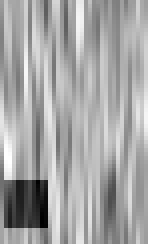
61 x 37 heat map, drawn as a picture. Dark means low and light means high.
Histogram: skewed, a long tail of low values. Odd patch: lower, in the bottom left. Calmest part: top right. Grain: streaks running down.
